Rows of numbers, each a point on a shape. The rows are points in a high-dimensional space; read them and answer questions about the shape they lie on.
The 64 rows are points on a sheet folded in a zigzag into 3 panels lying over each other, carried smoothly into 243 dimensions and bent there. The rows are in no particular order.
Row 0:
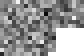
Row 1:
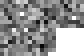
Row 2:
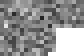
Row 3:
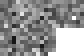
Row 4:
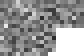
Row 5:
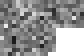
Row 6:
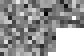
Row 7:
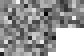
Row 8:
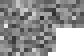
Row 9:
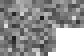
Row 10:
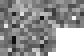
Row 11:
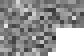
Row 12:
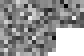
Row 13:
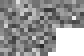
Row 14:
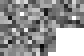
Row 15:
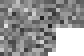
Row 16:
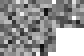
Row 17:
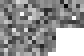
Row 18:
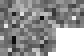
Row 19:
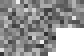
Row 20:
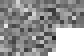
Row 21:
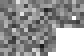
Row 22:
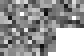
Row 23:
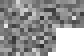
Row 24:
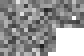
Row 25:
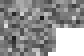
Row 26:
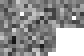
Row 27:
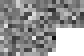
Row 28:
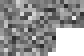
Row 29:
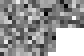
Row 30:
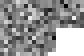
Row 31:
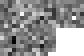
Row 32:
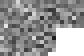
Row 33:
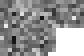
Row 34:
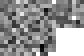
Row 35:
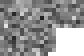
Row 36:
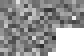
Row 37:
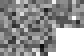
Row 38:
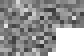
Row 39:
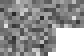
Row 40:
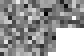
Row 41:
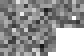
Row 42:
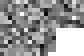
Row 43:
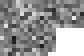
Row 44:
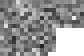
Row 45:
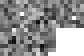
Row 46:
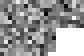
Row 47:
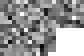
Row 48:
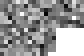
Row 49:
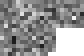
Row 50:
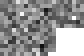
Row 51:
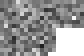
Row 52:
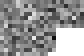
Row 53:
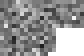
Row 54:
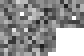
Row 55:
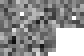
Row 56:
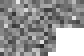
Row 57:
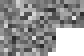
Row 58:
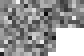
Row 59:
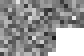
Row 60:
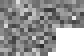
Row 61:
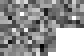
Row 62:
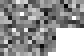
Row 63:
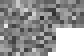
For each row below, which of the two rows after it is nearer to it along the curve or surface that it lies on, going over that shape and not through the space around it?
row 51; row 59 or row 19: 59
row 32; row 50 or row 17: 50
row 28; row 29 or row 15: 29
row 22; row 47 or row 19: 47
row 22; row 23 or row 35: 23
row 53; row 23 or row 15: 23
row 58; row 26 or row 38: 38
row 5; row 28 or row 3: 28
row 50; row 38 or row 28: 38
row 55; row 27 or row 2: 27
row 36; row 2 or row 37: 37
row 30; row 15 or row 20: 20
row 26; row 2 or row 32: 32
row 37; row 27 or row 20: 20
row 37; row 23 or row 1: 23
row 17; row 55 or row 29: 55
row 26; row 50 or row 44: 44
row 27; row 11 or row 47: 11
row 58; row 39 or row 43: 39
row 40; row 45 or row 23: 23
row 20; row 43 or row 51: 51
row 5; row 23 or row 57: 57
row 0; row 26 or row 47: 47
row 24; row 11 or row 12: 11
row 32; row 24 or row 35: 24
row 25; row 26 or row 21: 21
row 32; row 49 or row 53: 53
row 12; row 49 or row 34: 49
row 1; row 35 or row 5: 5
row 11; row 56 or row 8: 8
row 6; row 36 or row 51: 36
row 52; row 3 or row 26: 26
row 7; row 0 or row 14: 0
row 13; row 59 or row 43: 59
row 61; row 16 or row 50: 50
